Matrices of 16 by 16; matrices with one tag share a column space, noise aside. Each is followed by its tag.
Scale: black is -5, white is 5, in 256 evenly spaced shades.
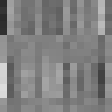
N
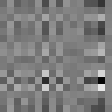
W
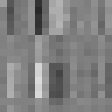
N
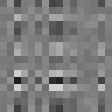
W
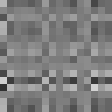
W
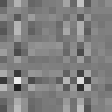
W
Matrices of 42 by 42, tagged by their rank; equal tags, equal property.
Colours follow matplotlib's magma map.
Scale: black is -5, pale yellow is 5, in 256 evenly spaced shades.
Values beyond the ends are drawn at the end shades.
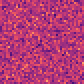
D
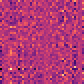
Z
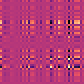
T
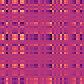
T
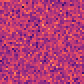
D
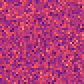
D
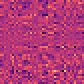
Z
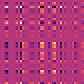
T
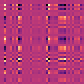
T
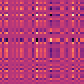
T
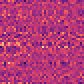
Z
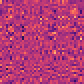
Z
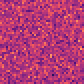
D
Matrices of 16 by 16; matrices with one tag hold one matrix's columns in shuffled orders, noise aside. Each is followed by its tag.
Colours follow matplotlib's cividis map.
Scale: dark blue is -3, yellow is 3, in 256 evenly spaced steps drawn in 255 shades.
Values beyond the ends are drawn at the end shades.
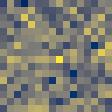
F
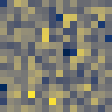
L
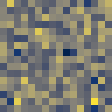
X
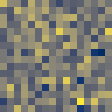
X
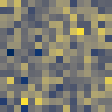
X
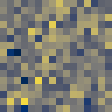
X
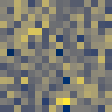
X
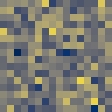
X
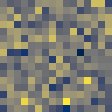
X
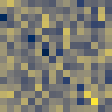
L
